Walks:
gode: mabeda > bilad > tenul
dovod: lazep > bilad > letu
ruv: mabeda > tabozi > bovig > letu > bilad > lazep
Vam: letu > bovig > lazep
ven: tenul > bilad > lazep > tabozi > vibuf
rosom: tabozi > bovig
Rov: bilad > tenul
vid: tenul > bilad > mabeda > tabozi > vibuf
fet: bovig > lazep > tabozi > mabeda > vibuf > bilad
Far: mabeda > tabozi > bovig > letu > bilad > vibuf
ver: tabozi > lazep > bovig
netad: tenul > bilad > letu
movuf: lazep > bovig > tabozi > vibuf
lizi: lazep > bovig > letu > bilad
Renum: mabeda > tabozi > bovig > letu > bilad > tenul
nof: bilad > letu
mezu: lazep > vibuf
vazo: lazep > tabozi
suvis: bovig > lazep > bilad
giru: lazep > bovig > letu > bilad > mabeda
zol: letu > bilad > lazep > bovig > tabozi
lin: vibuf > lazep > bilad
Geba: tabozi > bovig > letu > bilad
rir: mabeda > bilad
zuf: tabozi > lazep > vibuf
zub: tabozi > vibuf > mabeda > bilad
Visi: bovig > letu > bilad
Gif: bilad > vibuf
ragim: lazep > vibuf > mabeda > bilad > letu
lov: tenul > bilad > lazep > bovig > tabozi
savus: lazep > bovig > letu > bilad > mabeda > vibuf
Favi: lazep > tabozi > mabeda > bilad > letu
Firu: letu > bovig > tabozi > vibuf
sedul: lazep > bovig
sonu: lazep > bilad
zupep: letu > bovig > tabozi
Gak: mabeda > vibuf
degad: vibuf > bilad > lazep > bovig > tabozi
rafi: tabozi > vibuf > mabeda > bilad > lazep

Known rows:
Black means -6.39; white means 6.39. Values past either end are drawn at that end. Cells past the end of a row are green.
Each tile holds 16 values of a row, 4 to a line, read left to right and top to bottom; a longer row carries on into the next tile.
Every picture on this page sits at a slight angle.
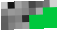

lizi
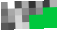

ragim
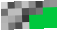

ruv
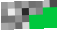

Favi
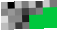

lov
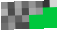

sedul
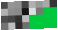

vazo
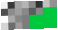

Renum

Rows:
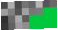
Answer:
lin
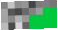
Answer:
gode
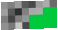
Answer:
Rov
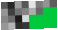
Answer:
rosom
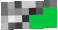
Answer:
fet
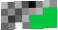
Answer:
netad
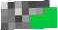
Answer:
Vam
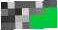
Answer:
Gif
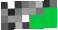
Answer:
Gak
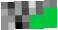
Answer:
ver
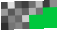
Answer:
mezu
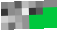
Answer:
Far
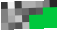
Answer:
rafi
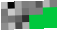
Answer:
zol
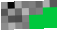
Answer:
Geba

